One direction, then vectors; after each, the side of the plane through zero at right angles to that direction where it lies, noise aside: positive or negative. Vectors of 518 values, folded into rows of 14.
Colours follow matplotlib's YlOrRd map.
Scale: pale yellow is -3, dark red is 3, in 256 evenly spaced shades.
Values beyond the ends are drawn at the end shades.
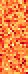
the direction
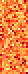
positive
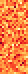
positive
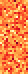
negative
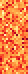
positive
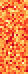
negative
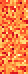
negative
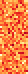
negative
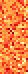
negative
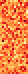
negative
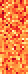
negative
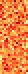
negative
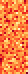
positive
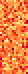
positive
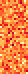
negative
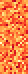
negative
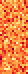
positive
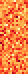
positive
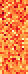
negative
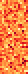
positive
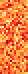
negative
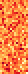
negative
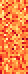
positive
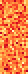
negative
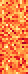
positive
